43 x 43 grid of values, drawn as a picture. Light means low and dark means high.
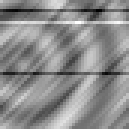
Rows 4, 8 and 25 stand out from the rest. The bottom right is the calmest part. Rings spread out from the middle left.
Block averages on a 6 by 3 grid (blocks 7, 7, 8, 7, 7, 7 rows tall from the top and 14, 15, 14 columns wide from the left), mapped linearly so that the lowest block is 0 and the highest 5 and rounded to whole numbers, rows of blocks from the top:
5 2 4 | 0 2 2 | 3 2 2 | 4 3 3 | 1 2 2 | 3 1 3
